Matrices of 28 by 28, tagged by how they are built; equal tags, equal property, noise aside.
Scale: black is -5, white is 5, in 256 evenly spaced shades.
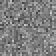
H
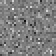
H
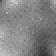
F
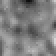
F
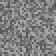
H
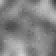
F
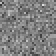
H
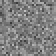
H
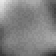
F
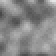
F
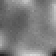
F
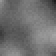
F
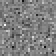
H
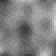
F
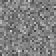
H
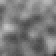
F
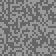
H
